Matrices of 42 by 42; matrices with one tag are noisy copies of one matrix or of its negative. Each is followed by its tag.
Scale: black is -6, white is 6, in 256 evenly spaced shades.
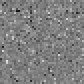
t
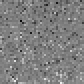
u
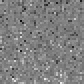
u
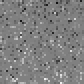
u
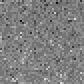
u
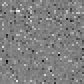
t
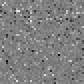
t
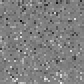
u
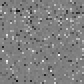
t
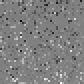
u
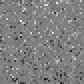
u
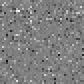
t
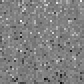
u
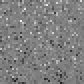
u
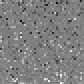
u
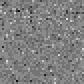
t
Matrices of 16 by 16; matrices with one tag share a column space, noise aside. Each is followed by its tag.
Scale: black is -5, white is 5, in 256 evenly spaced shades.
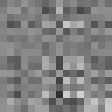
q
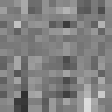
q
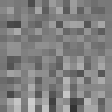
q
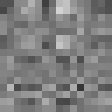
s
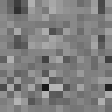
s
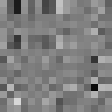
s
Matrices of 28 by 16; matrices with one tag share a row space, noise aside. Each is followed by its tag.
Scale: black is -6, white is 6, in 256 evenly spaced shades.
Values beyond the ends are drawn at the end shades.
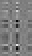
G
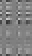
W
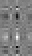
G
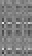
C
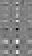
G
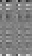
W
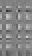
W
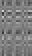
C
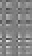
W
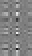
G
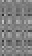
C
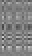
C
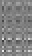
C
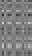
C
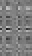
W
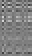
C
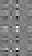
G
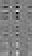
G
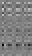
C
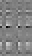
W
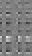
W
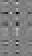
G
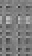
W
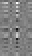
G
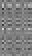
C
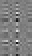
G
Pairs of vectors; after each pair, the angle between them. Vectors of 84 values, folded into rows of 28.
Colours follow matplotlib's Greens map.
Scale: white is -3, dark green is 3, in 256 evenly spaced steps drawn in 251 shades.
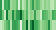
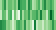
partly opposed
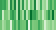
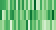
nearly parallel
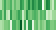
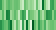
nearly opposite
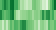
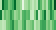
partly aligned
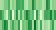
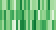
orthogonal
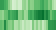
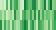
orthogonal
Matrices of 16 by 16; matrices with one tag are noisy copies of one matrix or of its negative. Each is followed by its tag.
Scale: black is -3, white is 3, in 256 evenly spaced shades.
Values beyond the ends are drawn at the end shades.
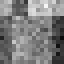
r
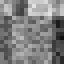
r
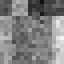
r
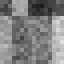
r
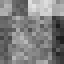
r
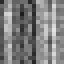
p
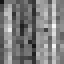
p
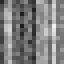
p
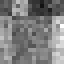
r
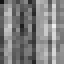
p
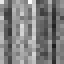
p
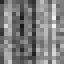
p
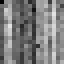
p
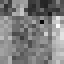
r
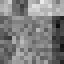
r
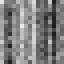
p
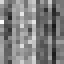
p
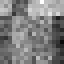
r
